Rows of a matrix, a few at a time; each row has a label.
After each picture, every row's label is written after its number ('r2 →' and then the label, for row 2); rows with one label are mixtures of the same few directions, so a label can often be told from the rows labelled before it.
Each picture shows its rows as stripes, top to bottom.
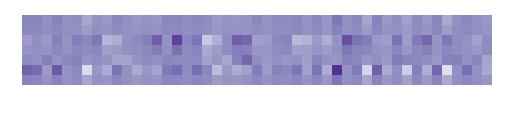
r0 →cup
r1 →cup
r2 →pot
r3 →pot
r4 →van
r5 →cup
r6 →cup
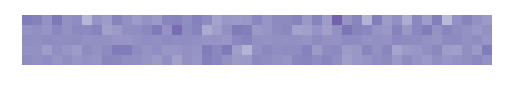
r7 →cup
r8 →pot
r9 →van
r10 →van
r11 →pot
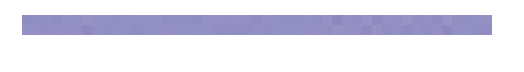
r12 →cup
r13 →cup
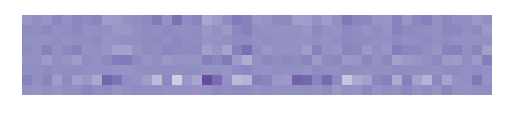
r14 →pot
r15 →van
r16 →pot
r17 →van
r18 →van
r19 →van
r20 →pot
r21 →cup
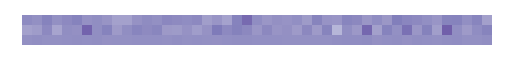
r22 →van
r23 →cup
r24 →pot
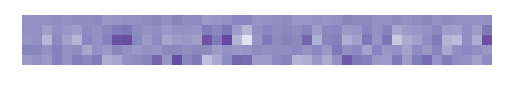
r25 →pot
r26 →van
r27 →van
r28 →cup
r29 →pot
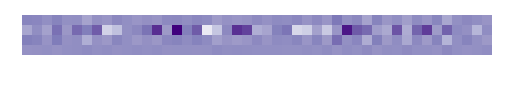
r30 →cup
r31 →pot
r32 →cup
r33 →cup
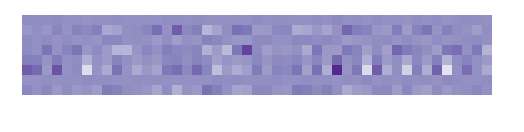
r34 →cup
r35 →pot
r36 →pot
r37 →van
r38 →cup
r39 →cup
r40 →cup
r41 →pot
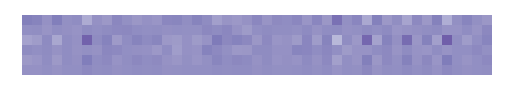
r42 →cup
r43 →van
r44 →cup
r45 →pot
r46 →cup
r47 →cup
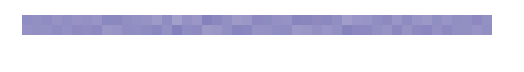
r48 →pot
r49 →pot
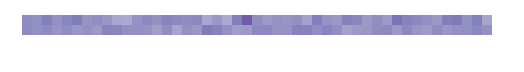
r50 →van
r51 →pot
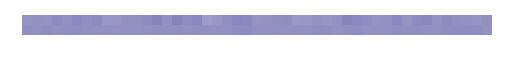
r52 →pot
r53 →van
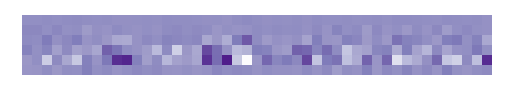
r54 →van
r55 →cup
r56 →van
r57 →pot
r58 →van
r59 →cup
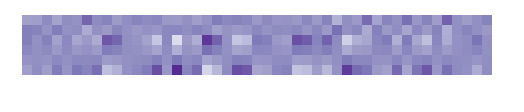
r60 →cup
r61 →cup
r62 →pot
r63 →pot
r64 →pot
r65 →pot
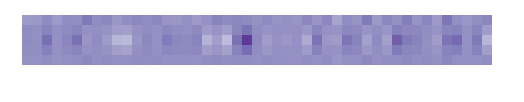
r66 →cup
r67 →van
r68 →van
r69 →van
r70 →cup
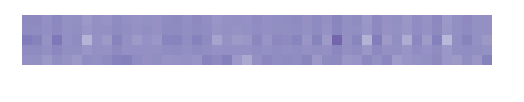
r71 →cup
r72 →cup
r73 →cup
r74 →cup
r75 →van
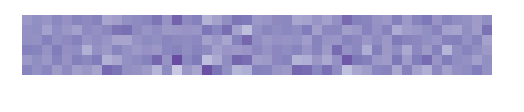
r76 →pot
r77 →van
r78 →van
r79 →cup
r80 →pot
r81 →pot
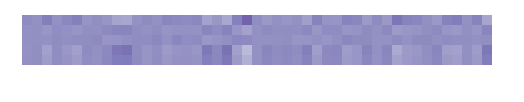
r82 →van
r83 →van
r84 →pot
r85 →van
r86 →van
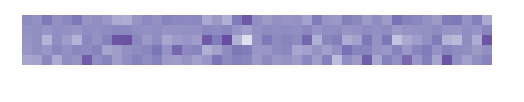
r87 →van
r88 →van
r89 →van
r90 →pot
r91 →cup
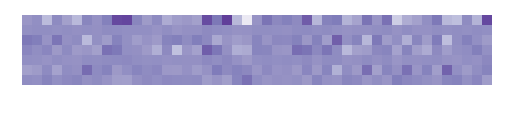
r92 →van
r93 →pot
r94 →cup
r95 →pot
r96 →van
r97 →cup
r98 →van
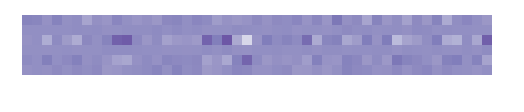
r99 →cup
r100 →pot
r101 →van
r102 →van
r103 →van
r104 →pot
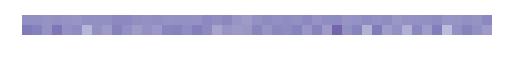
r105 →van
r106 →cup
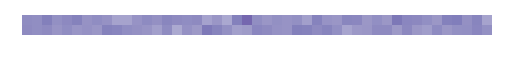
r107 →van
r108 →pot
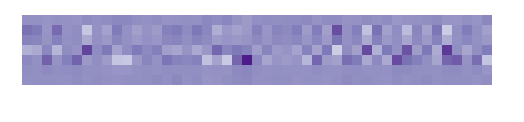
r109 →van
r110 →cup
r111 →cup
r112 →cup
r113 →van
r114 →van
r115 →pot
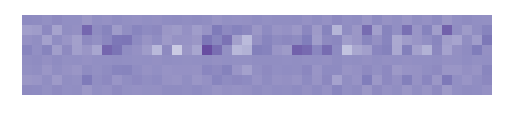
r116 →cup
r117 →cup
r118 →van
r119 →pot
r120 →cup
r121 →van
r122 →cup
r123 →cup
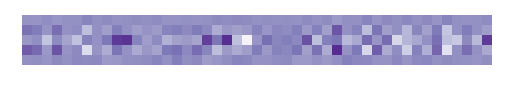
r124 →cup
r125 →cup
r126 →van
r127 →cup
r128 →pot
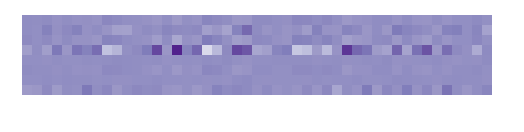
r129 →pot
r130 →van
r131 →pot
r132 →pot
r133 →van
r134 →pot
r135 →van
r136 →cup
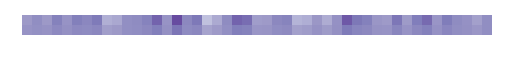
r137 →pot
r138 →pot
